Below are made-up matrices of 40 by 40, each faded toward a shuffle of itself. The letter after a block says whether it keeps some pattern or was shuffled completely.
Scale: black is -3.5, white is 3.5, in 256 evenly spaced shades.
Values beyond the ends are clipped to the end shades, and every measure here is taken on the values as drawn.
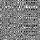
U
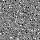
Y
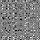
U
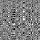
U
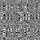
U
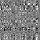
U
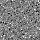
Y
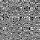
U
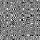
U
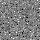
Y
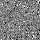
Y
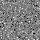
Y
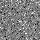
Y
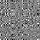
U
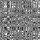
U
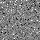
Y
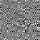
U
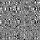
U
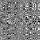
U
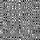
U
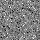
Y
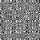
U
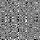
U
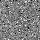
Y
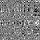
U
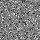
Y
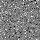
Y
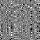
U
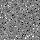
Y
